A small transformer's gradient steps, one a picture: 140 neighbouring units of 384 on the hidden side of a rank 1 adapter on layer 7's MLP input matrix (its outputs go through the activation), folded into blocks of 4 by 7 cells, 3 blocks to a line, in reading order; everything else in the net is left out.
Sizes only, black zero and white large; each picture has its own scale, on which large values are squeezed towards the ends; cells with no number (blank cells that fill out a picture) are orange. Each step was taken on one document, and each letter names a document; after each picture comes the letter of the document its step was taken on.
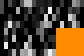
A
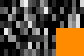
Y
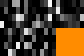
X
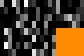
X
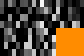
A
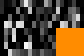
A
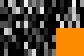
Y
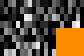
Y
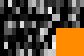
A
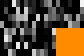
X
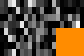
Y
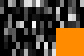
A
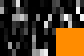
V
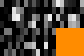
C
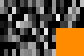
Y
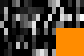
V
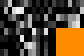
C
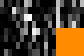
C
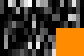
A
